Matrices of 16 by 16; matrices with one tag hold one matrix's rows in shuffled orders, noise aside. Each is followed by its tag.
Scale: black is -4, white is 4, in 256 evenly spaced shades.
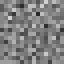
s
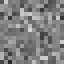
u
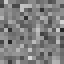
u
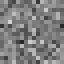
s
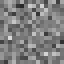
s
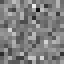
s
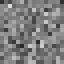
s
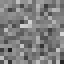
u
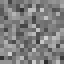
s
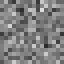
s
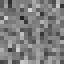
u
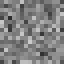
u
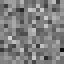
s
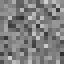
s
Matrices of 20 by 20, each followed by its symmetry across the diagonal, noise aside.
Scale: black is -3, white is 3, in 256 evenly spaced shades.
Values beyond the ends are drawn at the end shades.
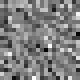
antisymmetric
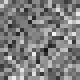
symmetric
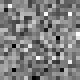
antisymmetric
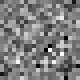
symmetric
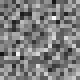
symmetric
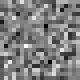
antisymmetric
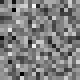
neither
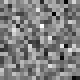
neither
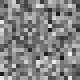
neither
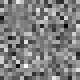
antisymmetric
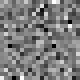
neither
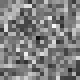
symmetric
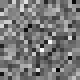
symmetric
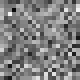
antisymmetric
